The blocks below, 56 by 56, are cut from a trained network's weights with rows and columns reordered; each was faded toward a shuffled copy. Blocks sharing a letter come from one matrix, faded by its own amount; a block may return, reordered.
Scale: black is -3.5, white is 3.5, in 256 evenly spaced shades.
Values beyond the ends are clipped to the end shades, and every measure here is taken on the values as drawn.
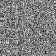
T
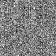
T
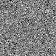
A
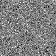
A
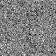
A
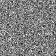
T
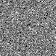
A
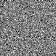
A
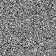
A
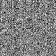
T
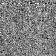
T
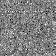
A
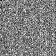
T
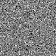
A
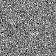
A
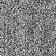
T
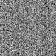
T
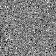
A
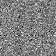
T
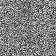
T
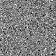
A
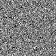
A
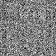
T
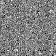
T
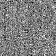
T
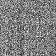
T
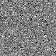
A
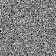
A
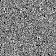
A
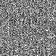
T
